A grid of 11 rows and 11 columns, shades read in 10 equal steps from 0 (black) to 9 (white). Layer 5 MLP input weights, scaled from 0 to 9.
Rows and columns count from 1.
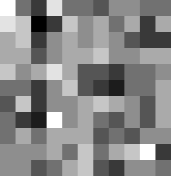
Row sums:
52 53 49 61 53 42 55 48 52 60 49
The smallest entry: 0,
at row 2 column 3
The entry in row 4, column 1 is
6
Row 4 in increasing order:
3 5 5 5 6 6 6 6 6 6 7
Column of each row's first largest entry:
1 1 2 7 4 5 2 4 2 10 6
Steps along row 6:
same down up up down down down up same up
